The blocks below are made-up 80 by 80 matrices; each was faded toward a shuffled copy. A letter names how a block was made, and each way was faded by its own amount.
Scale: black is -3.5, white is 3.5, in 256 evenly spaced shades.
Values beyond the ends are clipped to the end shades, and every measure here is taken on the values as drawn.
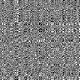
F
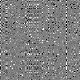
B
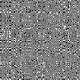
B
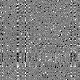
B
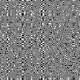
B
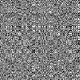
F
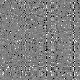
B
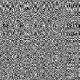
F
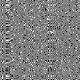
B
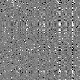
B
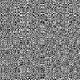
F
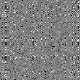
B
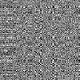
F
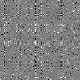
B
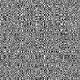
F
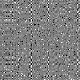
B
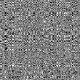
F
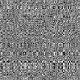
F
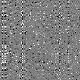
B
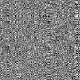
F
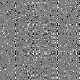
B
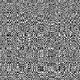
F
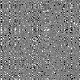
B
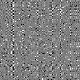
B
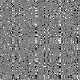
B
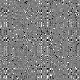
B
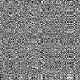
F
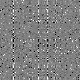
B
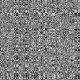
F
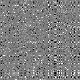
B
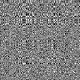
F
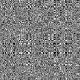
F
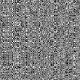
F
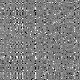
B
